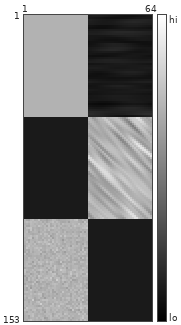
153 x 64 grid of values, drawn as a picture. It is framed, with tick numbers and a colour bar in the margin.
The table splits into 3 rows of 2 panels. Panel 1,1: high, flat. Panel 1,2: very low, streaked across, faint in contrast. Panel 2,1: very low, flat. Panel 2,2: high, slanting down to the right. Panel 3,1: high, fine-grained, faint in contrast. Panel 3,2: very low, flat.
